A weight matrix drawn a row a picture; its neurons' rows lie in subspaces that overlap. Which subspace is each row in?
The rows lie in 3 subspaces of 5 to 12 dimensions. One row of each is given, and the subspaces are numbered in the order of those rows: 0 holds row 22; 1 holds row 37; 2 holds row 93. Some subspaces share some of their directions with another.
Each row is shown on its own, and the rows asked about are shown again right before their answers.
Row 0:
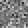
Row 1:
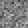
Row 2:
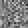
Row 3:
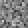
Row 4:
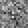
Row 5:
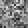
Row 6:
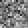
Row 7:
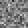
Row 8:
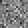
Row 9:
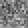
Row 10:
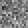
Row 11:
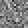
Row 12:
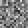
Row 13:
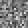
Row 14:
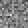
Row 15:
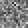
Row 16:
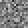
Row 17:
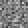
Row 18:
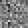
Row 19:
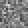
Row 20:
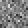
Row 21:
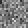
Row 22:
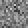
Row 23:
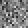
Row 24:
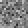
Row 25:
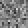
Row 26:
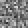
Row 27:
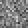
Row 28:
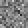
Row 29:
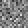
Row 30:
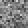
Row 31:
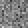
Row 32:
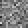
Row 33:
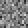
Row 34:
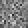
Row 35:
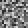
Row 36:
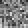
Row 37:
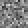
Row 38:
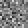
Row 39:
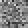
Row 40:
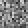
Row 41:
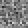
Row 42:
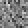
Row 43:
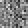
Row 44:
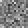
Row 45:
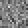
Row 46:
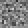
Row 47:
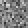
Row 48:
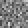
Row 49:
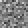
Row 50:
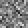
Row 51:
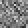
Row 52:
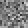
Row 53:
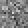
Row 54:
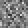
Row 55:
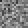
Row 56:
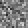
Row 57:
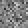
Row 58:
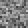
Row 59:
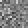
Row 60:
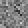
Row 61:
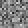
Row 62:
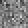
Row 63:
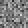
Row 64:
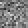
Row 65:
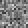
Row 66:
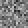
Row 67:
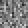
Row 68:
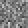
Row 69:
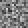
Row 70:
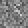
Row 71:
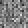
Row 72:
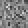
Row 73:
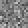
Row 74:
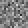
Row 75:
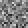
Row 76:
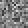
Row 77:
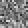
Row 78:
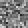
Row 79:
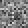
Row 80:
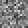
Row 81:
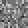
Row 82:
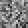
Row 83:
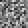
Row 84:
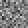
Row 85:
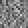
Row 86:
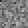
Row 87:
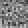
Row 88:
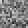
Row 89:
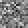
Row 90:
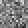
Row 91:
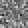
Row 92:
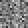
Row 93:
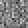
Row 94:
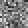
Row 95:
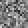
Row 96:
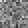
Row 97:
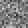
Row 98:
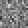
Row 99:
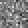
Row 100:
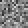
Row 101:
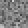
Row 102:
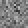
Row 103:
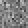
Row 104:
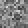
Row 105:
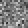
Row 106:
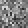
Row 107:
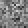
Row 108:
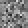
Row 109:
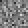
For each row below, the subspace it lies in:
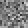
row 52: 0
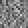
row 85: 0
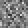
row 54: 0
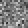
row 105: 0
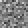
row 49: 0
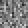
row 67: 1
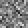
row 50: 1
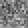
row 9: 1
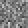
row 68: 0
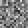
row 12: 2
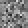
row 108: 0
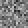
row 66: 0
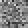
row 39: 0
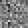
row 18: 0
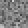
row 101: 0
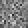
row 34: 0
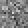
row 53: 1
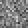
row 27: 0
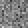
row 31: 0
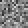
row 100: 2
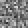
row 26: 2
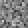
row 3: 0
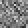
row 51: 1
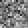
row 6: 2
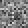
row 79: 1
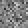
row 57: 1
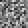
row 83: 1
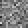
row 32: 0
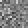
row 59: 2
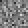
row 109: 1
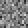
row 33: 1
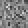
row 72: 0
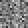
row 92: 0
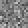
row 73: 0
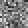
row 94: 0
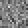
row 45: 0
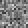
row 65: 1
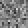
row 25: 0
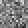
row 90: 1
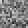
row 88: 1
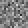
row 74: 1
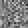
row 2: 0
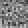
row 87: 0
